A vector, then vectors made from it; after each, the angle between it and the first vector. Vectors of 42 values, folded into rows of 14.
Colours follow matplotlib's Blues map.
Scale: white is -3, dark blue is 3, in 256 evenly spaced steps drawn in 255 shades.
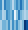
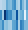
orthogonal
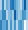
nearly opposite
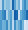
nearly opposite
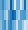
partly opposed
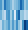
nearly parallel
